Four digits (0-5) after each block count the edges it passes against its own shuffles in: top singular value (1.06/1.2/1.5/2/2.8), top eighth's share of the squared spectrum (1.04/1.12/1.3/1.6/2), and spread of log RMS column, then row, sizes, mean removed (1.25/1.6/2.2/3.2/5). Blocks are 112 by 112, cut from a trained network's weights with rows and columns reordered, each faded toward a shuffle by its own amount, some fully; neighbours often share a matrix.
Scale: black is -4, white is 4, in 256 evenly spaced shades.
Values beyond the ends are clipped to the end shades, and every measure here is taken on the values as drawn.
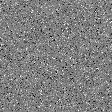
0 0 0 0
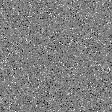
1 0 0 0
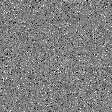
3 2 0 1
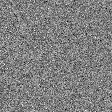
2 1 0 0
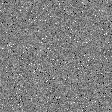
0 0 0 0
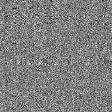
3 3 1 2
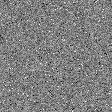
0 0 0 0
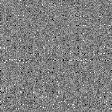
3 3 2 3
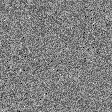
0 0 0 0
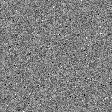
1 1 0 0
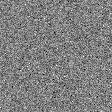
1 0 0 0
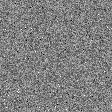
0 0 0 0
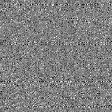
4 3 0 3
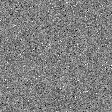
1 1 0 0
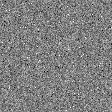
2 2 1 1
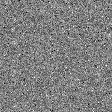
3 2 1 0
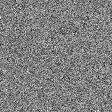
2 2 0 0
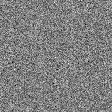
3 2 0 0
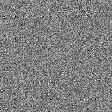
3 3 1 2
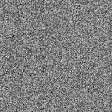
3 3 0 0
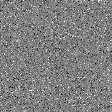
3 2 0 2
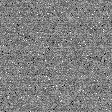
2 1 0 0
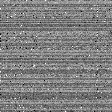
5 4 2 2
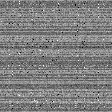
5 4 2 2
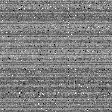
5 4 2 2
